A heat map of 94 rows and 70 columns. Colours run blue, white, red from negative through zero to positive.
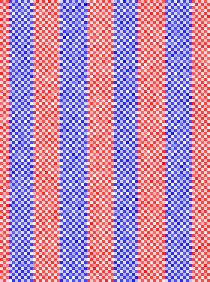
Average level on the scale: 50%. Stripes: upright, repeating 4 times. Slope: none.
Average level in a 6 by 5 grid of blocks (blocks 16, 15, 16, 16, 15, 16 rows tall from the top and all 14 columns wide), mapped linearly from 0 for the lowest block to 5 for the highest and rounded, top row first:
00550 | 00550 | 00550 | 00550 | 00550 | 00550
